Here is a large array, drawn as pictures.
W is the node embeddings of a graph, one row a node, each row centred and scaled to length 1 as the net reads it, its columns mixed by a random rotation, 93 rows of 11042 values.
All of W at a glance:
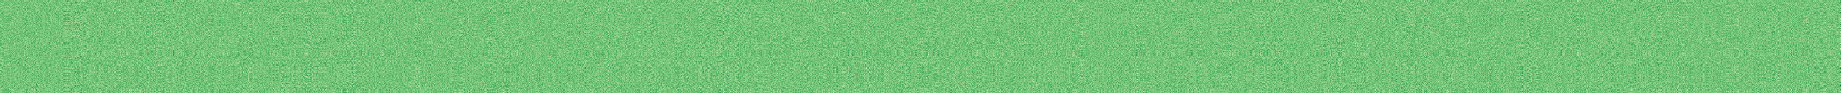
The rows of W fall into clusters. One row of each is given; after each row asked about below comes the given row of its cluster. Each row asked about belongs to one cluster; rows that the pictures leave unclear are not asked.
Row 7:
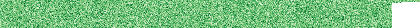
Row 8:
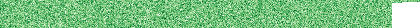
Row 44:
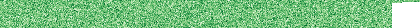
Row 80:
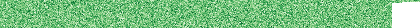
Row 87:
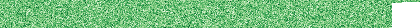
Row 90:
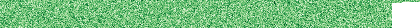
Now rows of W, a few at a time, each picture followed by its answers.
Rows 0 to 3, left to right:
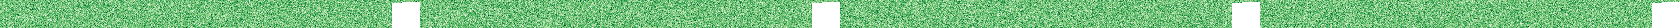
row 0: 44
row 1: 44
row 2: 8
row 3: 7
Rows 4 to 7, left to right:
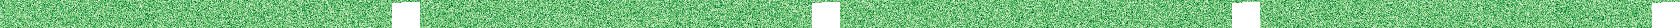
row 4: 90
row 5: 87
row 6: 80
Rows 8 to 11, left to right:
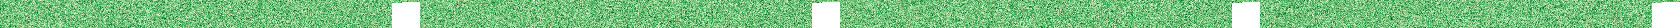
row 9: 80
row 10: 80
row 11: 87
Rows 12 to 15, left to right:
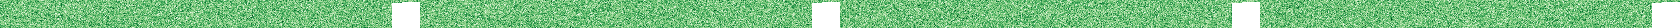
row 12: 8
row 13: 8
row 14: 44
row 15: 87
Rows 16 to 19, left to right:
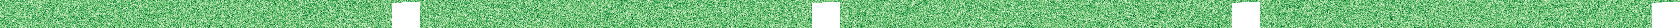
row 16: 90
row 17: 44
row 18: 87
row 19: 87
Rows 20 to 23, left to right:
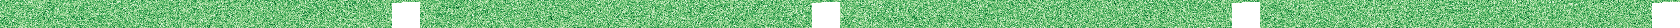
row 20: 90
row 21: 87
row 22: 90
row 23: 80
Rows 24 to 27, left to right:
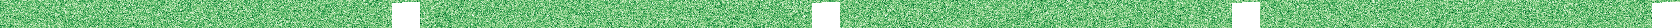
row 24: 8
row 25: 87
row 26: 44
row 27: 80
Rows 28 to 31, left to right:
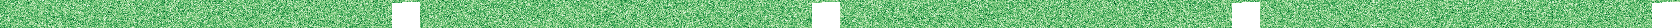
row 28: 8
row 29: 44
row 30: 90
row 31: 80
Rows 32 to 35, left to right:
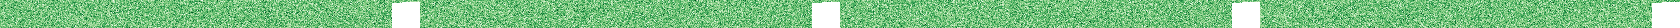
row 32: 80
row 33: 8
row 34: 80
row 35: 90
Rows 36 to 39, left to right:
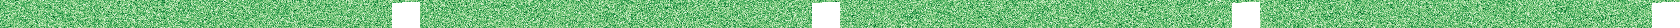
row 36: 8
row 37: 44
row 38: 7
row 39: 7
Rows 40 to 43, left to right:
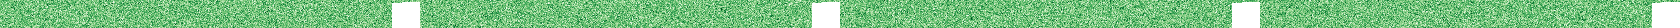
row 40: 80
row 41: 7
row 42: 87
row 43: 87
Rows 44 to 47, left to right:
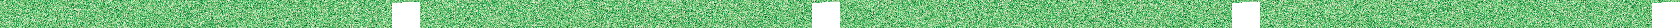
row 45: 80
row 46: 80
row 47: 8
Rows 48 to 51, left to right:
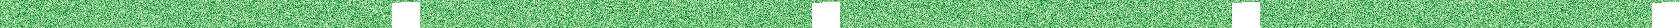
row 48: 87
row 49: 80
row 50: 44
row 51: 7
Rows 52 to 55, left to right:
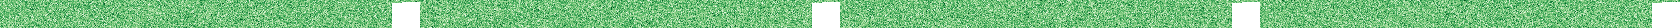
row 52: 44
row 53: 44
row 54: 44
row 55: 44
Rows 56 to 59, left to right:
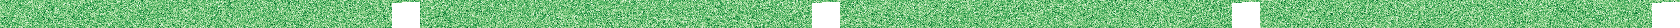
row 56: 90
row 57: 87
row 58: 8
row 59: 7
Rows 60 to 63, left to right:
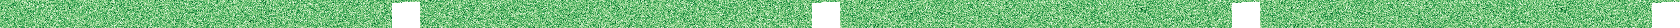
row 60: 80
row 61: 90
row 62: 7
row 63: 7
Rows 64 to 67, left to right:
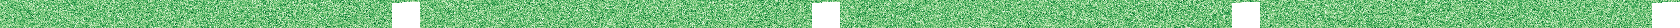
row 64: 80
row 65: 80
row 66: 87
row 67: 8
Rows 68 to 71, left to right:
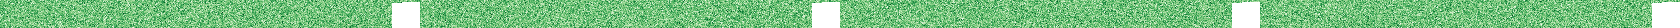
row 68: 8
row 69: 87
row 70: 80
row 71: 8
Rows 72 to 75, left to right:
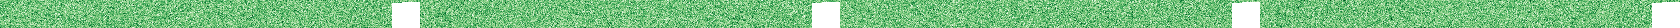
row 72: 8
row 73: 87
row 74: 80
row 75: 87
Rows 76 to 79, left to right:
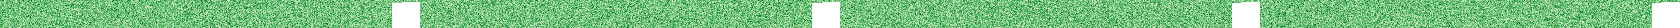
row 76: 44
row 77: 80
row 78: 80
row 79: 87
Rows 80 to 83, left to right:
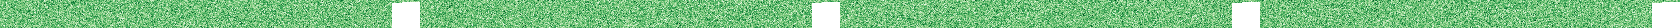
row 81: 87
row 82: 8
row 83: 44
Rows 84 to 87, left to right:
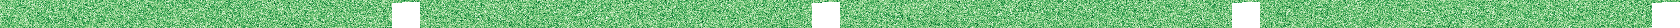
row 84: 90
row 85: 8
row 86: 8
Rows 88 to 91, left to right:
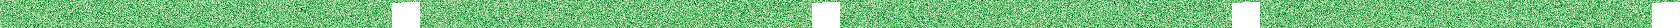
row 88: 7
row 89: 90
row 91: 87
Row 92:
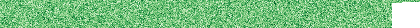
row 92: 90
